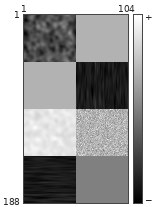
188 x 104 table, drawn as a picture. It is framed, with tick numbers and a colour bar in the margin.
The table splits into 4 rows of 2 panels. Panel 1,1: low, blotchy. Panel 1,2: high, flat. Panel 2,1: high, flat. Panel 2,2: very low, streaked downward, faint in contrast. Panel 3,1: very high, blotchy, faint in contrast. Panel 3,2: high, fine-grained. Panel 4,1: very low, streaked across, faint in contrast. Panel 4,2: middling, flat.
